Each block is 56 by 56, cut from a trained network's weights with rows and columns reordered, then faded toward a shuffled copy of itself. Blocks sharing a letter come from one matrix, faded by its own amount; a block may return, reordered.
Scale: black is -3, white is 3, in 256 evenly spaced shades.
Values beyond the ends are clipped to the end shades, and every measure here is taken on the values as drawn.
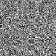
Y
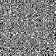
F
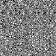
F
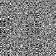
F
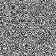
Y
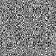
F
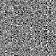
F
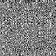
F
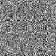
Y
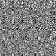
Y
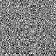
Y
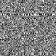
Y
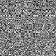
Y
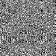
F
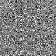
Y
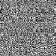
Y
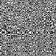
Y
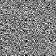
Y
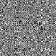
Y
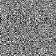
Y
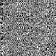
F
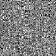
F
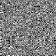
Y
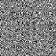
Y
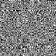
Y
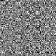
Y
